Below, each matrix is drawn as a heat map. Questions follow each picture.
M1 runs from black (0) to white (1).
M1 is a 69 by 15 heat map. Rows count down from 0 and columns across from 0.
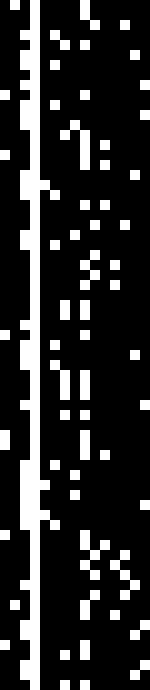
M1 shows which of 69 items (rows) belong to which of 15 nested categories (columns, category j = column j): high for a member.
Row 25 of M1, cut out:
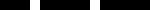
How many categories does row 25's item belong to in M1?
2
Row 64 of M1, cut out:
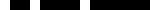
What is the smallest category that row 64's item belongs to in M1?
0
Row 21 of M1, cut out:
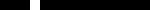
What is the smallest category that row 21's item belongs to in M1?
3
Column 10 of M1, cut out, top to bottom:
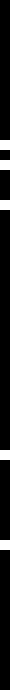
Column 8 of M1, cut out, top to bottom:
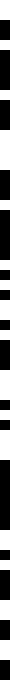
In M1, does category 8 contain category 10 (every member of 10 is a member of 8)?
yes
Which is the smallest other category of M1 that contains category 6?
8
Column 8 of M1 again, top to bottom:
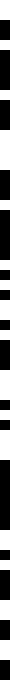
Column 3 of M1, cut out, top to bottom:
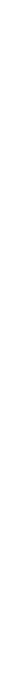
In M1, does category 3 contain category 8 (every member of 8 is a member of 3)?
yes
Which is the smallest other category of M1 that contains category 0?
8
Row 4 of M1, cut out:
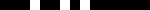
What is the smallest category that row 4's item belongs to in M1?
6
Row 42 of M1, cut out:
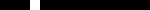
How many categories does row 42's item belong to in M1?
1
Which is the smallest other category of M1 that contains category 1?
8
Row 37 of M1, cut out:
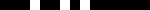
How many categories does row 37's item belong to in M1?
3
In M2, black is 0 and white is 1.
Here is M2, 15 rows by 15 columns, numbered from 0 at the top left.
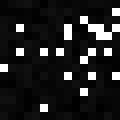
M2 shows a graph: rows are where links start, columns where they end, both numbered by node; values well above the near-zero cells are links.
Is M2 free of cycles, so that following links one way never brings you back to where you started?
yes
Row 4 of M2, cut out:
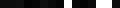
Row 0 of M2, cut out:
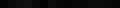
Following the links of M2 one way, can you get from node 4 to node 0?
yes
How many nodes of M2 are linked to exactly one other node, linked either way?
2
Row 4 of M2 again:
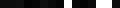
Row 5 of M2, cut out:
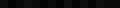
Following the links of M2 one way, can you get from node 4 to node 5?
yes
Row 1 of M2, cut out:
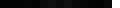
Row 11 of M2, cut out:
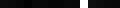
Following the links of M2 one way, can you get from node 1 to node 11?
no
